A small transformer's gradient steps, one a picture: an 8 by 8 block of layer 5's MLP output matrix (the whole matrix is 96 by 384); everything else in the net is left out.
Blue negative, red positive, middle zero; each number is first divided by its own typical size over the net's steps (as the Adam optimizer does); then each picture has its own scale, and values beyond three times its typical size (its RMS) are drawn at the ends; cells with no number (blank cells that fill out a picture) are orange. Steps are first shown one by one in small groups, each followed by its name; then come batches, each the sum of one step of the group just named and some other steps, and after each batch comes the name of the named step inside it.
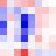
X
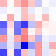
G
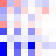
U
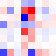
X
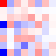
G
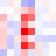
G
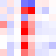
U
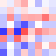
G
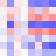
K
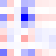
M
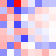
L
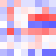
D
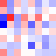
K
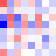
K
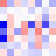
K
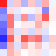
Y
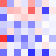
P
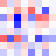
P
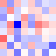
P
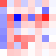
Y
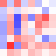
Y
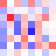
Y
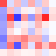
Y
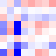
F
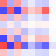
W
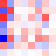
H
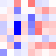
F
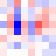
F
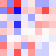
W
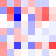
W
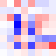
W
